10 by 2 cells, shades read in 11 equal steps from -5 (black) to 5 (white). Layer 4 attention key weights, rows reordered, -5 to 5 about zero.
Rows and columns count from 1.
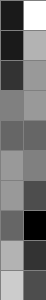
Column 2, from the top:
5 2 1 1 -1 0 -2 -5 -3 -2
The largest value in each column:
3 5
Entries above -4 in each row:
1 1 2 2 2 2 2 1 2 2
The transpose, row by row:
-4 -4 -3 0 -1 1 1 -1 2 3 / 5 2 1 1 -1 0 -2 -5 -3 -2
